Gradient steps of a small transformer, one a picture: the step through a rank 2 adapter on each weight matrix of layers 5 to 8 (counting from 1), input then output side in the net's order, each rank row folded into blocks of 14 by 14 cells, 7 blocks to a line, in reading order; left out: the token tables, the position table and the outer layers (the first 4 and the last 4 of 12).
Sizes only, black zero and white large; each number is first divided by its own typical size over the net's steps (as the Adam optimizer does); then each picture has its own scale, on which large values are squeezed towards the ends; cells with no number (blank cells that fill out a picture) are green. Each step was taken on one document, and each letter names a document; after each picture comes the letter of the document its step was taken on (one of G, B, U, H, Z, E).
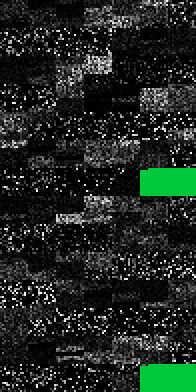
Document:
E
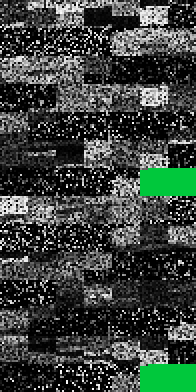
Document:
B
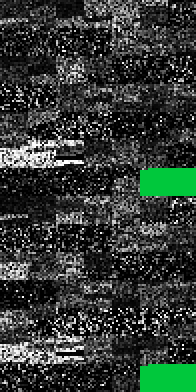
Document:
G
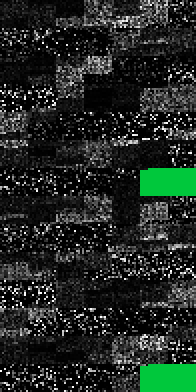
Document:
E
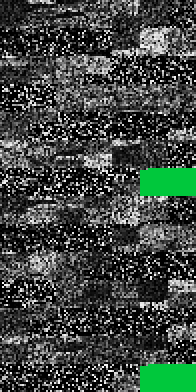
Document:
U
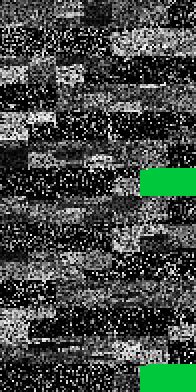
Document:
B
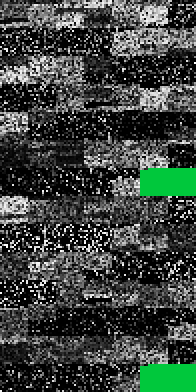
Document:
B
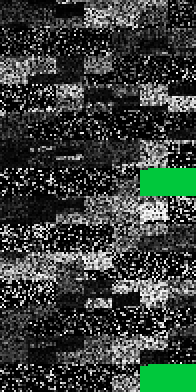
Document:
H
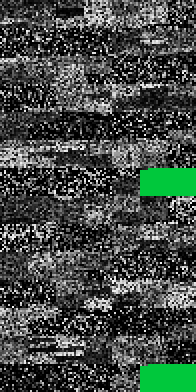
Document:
H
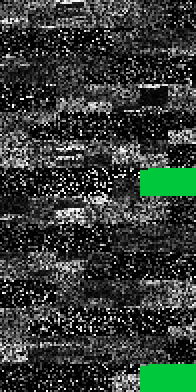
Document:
U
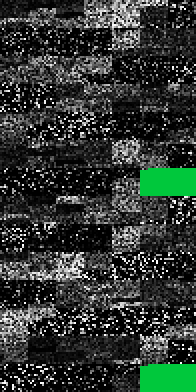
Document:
G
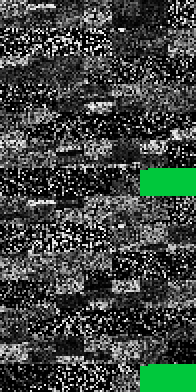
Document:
H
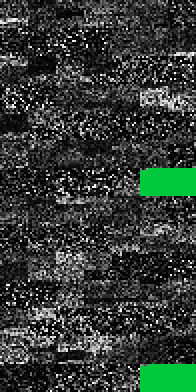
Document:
U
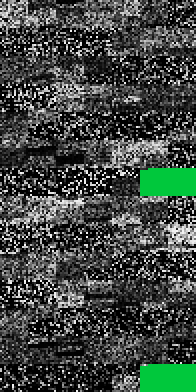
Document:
H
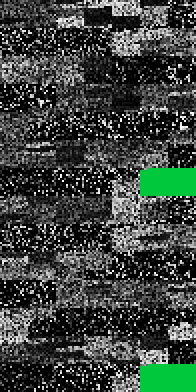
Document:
B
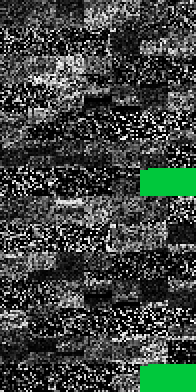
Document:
H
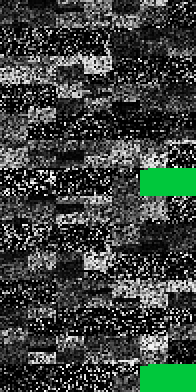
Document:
H
